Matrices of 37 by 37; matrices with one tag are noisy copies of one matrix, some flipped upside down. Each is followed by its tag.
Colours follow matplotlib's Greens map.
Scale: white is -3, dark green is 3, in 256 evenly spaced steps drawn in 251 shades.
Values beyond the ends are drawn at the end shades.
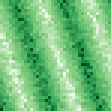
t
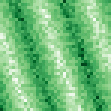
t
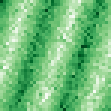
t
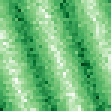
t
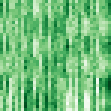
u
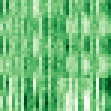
u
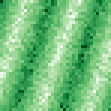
t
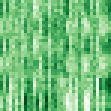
u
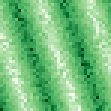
t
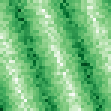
t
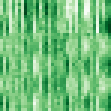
u
